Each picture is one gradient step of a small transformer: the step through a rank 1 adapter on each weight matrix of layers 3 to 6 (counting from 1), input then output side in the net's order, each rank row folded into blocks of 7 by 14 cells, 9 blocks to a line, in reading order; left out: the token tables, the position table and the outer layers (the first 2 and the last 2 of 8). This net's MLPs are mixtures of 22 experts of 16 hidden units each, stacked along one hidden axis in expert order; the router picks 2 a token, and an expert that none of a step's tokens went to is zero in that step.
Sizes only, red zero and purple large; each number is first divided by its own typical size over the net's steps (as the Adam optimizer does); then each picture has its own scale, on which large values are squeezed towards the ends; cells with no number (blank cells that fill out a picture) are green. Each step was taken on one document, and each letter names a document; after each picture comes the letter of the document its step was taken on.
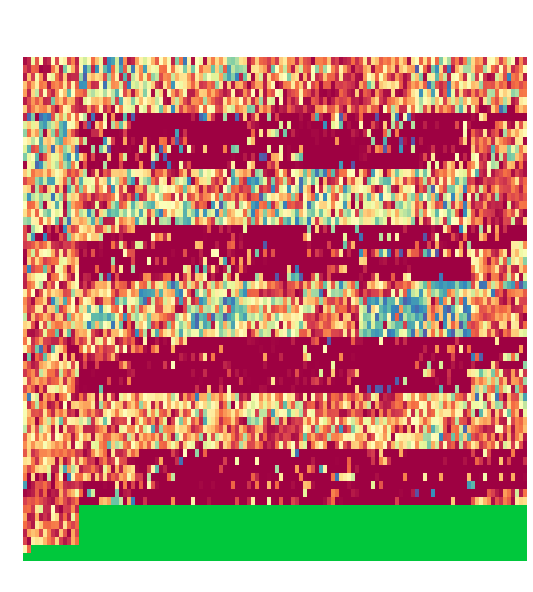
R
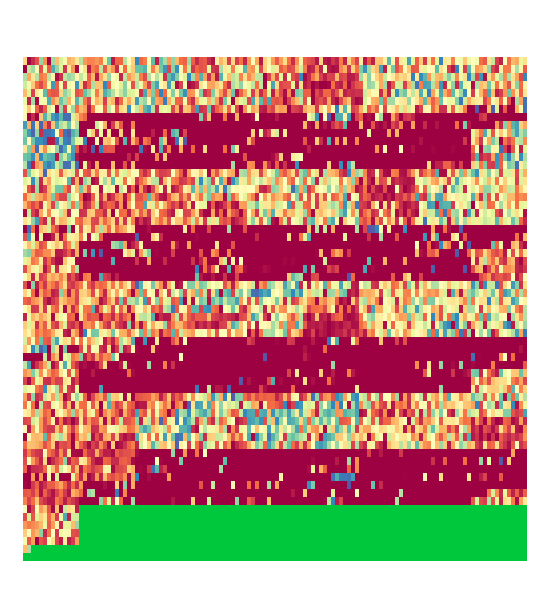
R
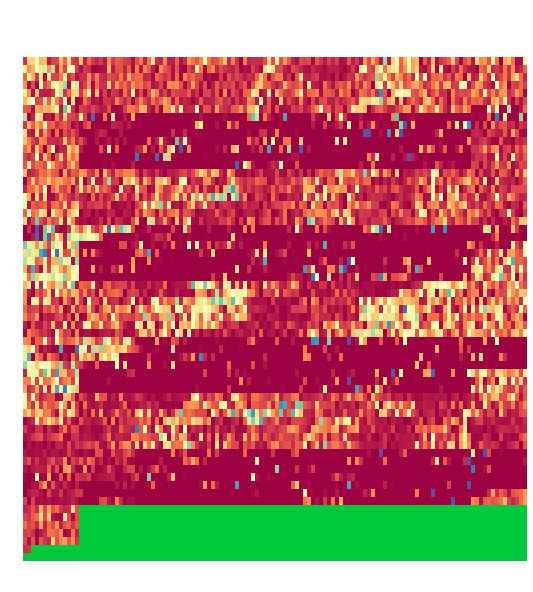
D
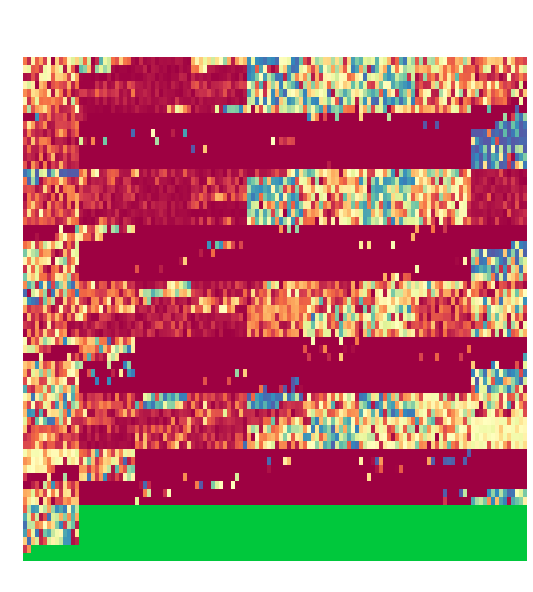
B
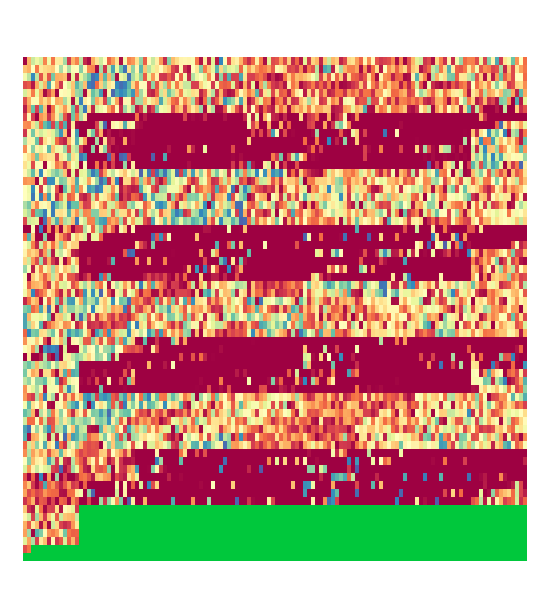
R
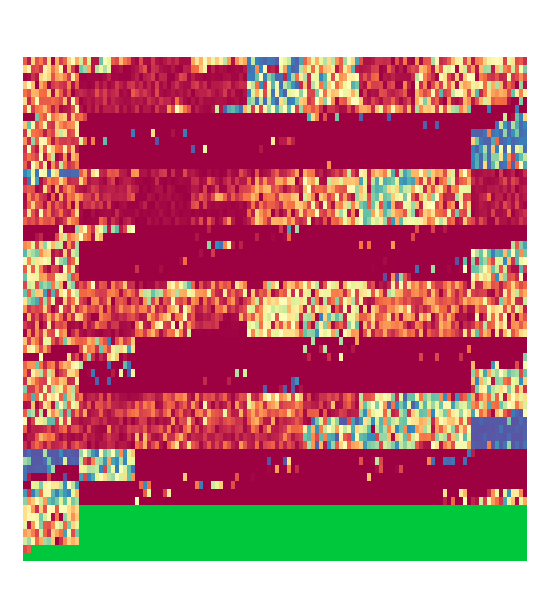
B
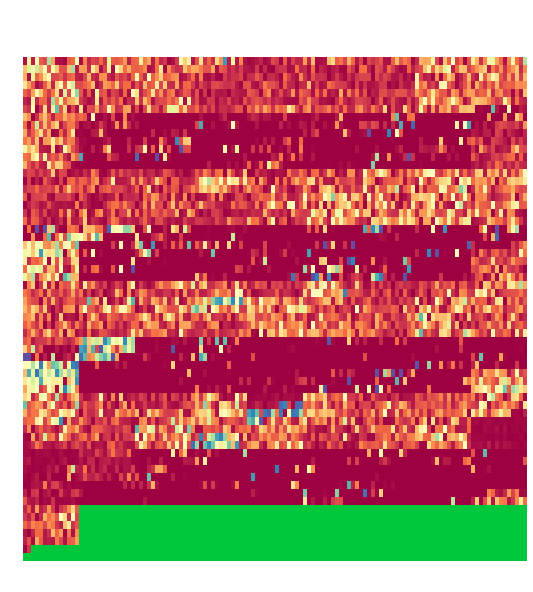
D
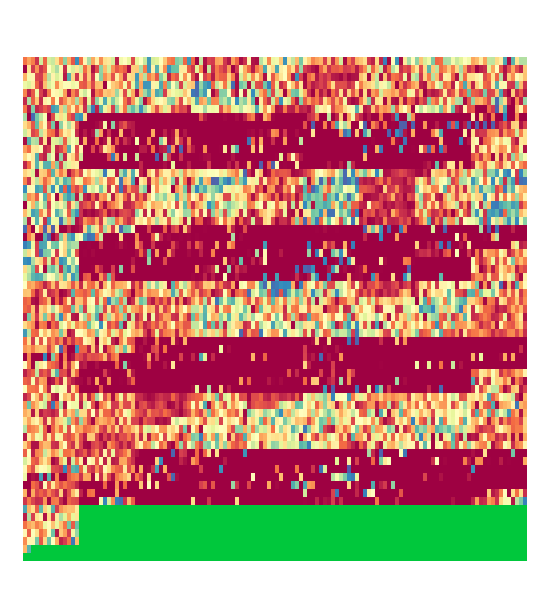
R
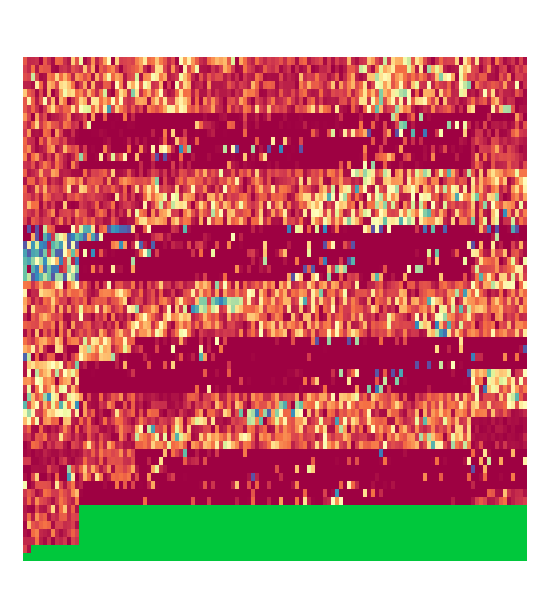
D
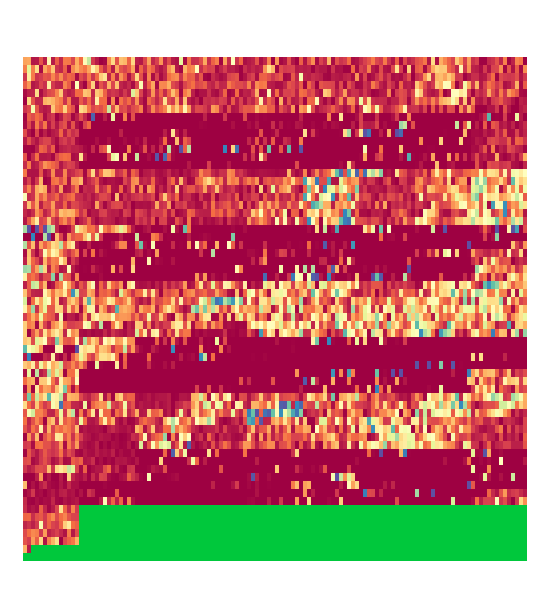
D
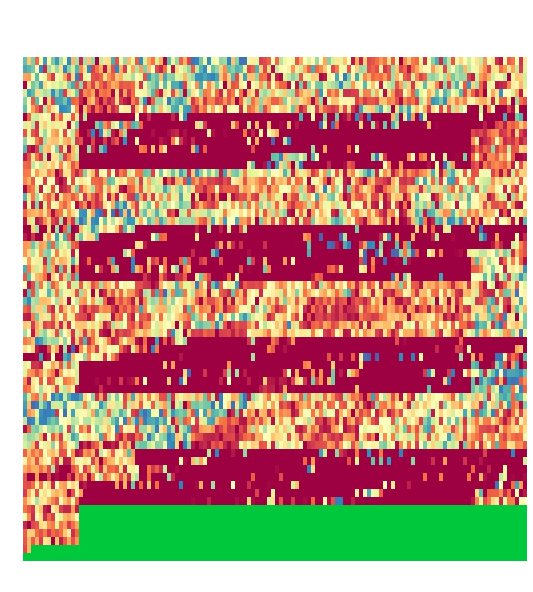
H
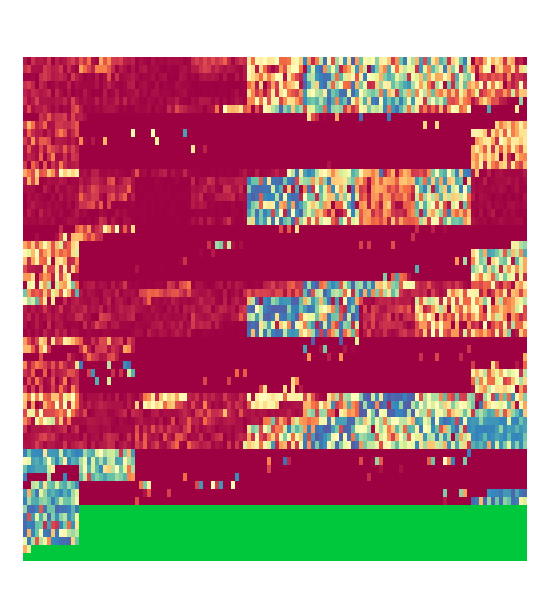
B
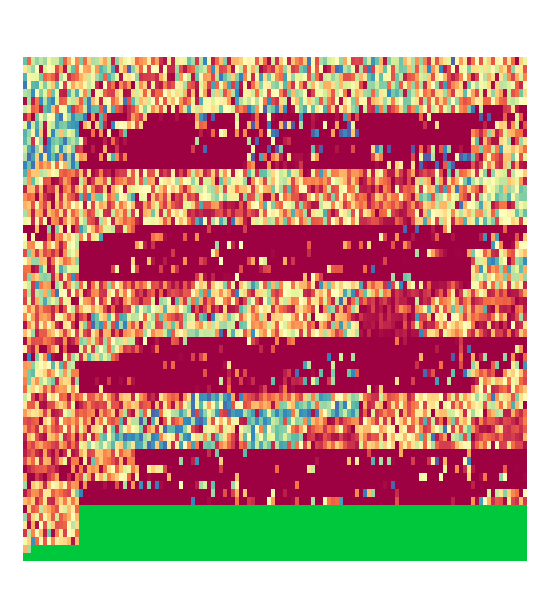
H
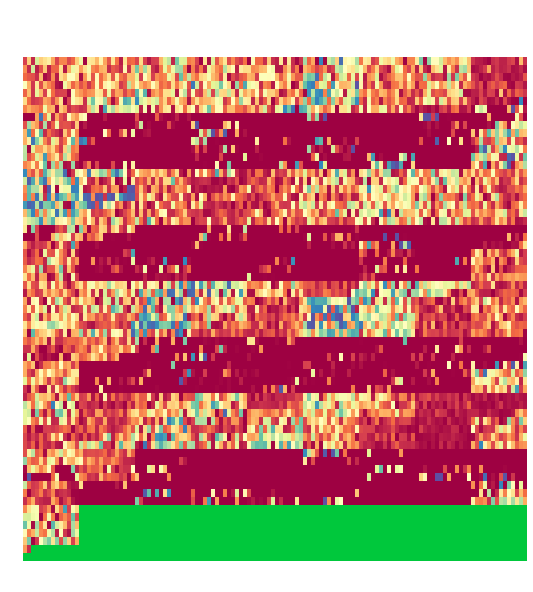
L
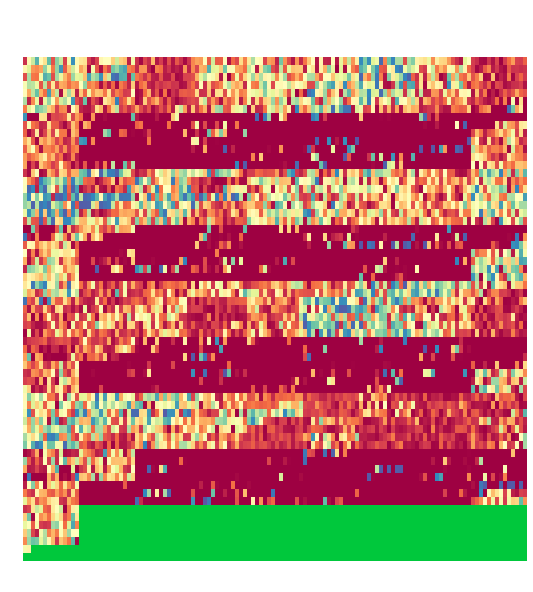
L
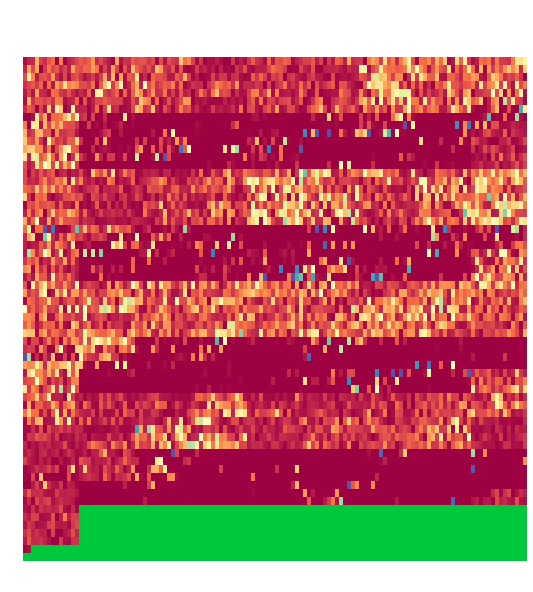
D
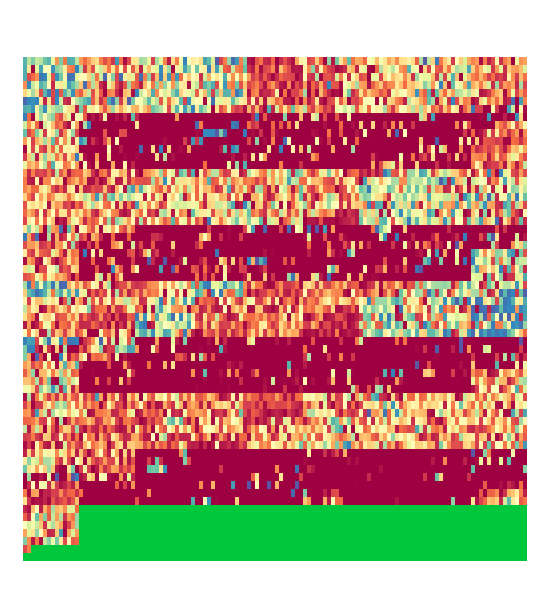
L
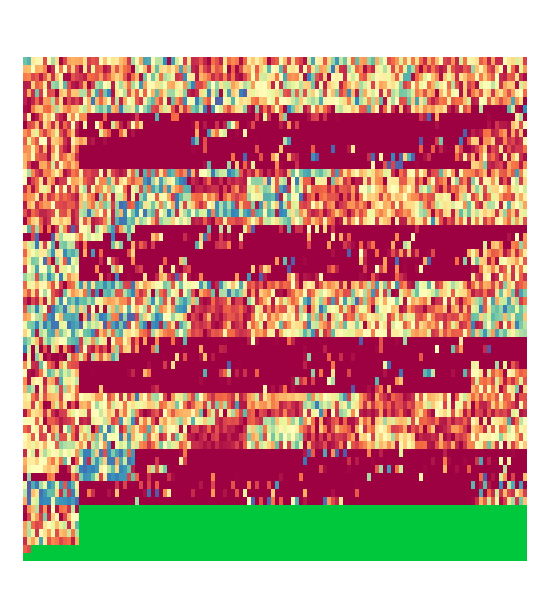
L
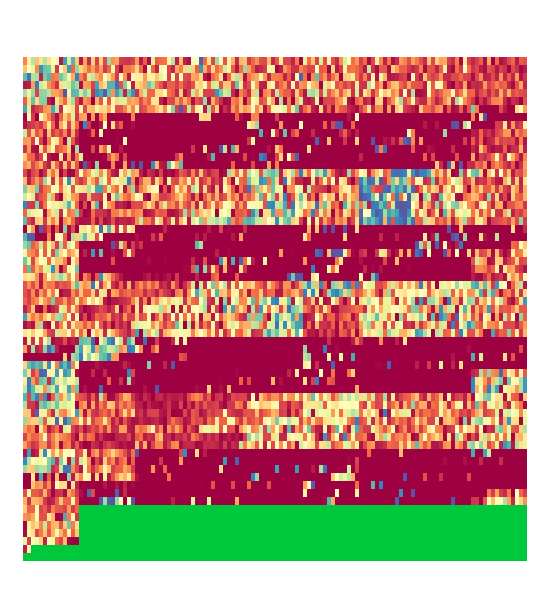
R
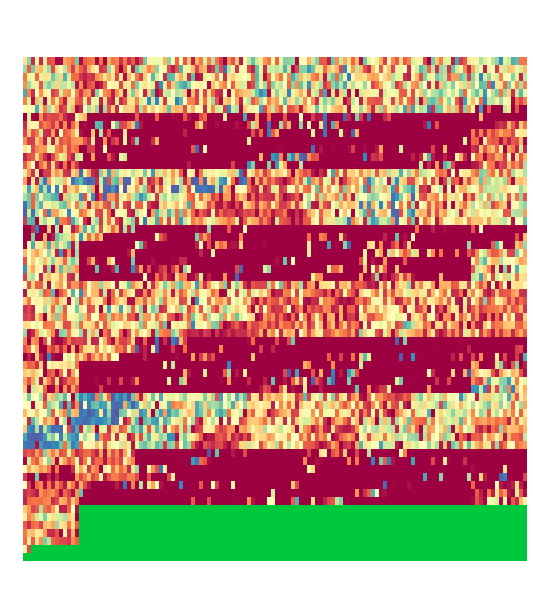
H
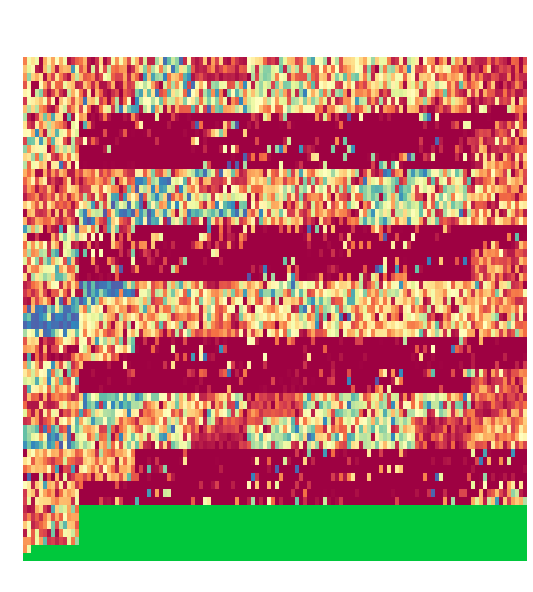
L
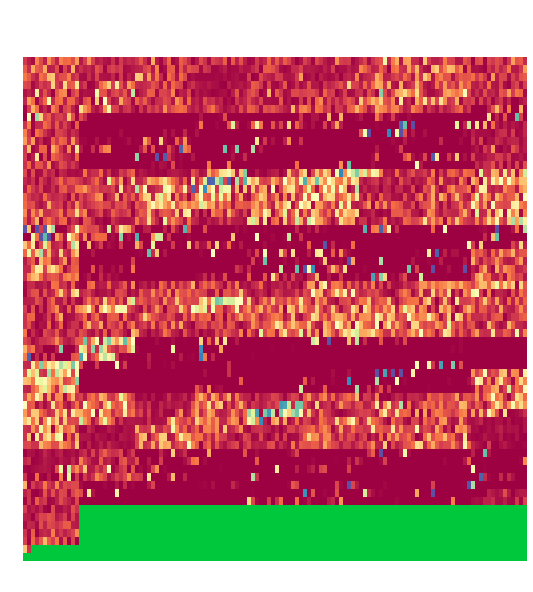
D
